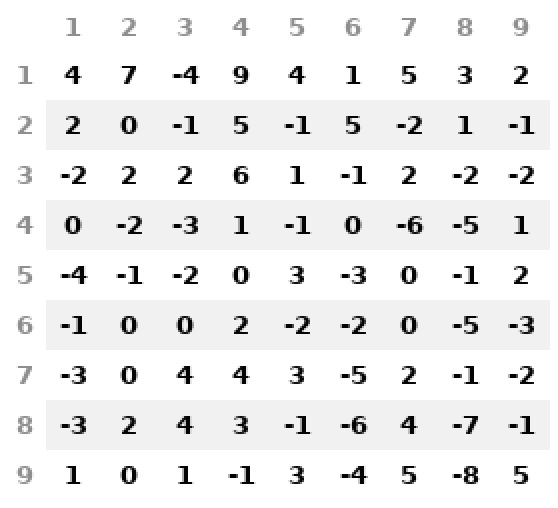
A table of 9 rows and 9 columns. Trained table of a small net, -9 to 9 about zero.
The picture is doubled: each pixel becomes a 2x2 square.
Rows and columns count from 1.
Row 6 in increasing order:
-5 -3 -2 -2 -1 0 0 0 2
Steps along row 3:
up same up down down up down same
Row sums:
31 8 6 -15 -6 -11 2 -5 2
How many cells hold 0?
10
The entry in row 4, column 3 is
-3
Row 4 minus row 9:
-1 -2 -4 2 -4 4 -11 3 -4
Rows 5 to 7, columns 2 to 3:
-1 -2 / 0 0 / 0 4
